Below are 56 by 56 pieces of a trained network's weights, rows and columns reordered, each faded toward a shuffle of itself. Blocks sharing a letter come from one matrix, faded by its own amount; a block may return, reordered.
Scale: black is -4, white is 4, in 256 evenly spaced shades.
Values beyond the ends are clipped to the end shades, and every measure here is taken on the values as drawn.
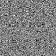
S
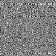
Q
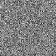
S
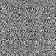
Q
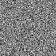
S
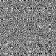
Q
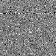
S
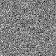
S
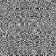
Q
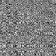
Q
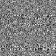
Q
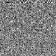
S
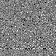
S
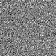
S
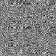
Q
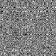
Q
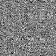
S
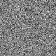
S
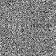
S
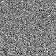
S
